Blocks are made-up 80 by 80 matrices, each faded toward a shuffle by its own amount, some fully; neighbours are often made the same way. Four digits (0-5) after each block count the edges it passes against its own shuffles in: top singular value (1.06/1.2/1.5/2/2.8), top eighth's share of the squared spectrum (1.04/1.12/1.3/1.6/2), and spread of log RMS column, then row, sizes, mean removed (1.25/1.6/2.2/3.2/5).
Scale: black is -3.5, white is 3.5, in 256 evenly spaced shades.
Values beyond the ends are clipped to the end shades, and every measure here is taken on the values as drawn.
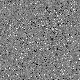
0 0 0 1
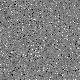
0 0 0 0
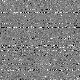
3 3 0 3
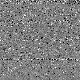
1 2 0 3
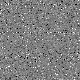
1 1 0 1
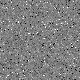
0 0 0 0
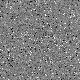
0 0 0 0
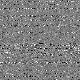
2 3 0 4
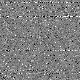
2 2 0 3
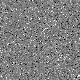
2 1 0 0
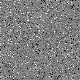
2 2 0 0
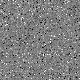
2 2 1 0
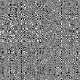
4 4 3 2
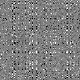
4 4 3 2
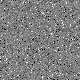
0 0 0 0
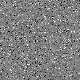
2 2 1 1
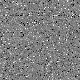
2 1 0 0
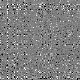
4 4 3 3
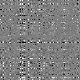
4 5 3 3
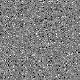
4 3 1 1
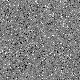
1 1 0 0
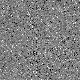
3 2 1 0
